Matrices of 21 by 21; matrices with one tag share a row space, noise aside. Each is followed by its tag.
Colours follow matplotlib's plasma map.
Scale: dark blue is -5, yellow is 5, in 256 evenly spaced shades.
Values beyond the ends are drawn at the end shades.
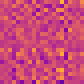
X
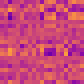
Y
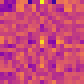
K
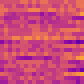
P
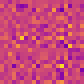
X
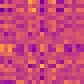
K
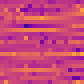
P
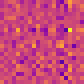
X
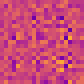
X
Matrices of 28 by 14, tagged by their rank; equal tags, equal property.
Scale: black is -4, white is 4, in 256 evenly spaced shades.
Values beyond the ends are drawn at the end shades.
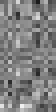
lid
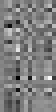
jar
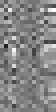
lid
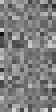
lid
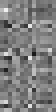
lid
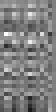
jar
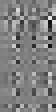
jar
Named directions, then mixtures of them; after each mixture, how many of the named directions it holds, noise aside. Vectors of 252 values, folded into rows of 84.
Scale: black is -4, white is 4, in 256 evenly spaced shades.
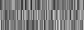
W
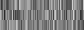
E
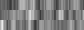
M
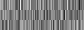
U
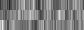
three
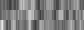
one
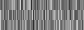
three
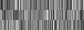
two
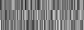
one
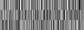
one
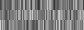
two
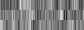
three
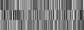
one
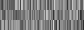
three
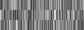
three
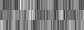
two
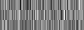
two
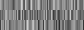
one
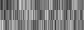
three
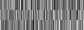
two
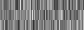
three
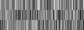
three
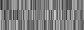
two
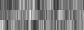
two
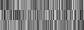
one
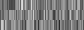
three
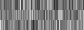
three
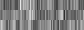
two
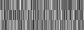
three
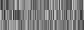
one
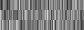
three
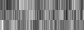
two
